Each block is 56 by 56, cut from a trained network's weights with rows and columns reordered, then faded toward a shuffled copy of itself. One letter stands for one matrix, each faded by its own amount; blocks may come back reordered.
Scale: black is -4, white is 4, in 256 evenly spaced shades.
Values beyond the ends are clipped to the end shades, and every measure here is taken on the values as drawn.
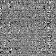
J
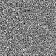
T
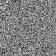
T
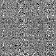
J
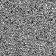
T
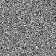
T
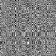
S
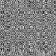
S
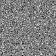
T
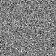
T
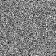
T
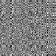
S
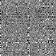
J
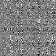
J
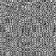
S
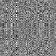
S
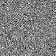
T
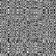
S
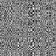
S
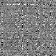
J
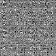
J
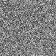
T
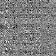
J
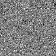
T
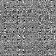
J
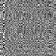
S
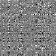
J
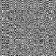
S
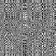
S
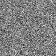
T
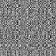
S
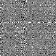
J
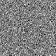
T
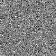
T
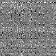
J
